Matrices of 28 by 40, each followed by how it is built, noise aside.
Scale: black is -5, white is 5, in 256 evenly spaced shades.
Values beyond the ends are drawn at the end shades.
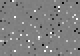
sparse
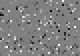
sparse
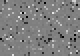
sparse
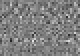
low rank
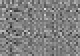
low rank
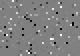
sparse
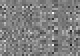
low rank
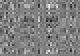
low rank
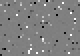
sparse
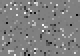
sparse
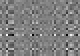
low rank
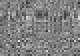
low rank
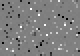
sparse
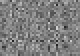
low rank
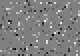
sparse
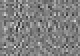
low rank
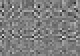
low rank
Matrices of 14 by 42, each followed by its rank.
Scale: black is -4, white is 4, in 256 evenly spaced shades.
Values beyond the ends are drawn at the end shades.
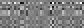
two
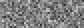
full rank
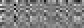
two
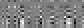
two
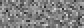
full rank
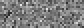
full rank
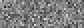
full rank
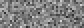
full rank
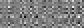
two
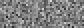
full rank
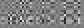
two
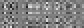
two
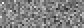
full rank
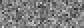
full rank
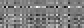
two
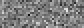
full rank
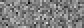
full rank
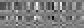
two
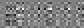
two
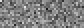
full rank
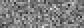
full rank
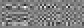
two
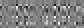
two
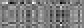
two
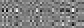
two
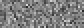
full rank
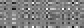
two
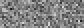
full rank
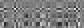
two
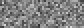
full rank
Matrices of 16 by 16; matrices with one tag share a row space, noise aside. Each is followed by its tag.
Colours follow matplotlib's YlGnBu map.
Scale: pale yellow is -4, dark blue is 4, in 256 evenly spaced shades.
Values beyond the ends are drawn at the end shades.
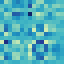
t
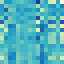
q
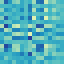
t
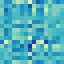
t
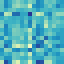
t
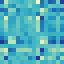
q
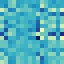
q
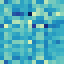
t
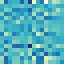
t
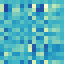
t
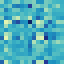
t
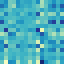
q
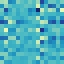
q
